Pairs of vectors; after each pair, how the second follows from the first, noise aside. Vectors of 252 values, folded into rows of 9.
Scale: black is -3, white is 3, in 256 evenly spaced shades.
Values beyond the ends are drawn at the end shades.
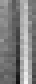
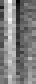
reversed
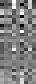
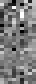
sign-scrambled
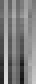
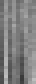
shrunk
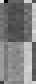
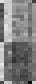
reversed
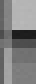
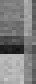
reversed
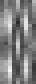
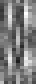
reversed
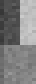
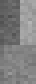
shrunk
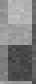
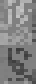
partly zeroed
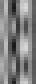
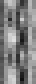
reversed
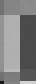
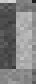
reversed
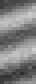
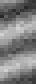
reversed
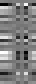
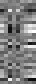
reversed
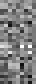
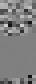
partly zeroed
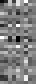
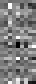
reversed
